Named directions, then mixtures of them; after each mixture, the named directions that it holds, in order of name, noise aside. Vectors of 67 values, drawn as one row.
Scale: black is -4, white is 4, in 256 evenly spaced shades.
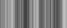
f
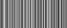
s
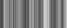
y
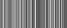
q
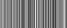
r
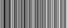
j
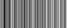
j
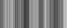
f, y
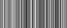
f, q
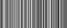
q, s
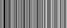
j, s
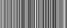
r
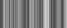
y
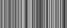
q, r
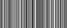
q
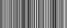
r, y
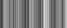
y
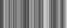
y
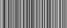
s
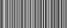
s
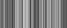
f, s
